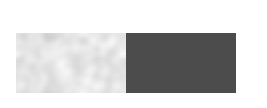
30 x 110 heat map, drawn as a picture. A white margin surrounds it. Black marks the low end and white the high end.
The table splits into one row of 2 panels. Panel 1,1: very high, blotchy, faint in contrast. Panel 1,2: low, flat.
